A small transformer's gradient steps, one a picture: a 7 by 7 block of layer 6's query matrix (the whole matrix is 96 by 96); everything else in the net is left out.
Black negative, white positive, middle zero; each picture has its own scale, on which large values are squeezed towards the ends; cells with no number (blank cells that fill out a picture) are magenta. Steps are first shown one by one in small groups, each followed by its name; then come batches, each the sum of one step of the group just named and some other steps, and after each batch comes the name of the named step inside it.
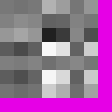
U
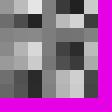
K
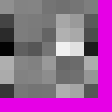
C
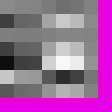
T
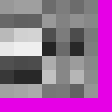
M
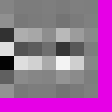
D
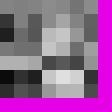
U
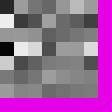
M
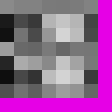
D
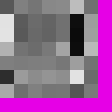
C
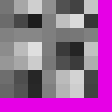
K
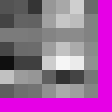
T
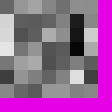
K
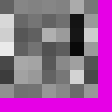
D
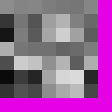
D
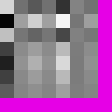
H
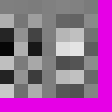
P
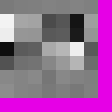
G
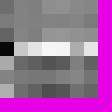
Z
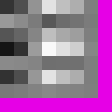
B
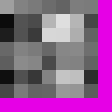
H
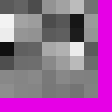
G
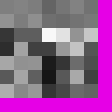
P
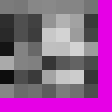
B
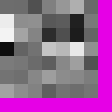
G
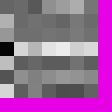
Z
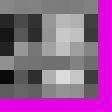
P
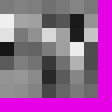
G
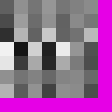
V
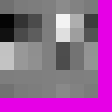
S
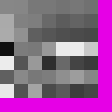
V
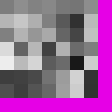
V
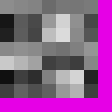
S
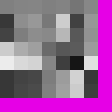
S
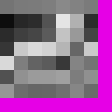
S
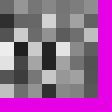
V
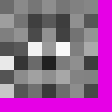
V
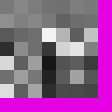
V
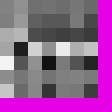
V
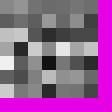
V
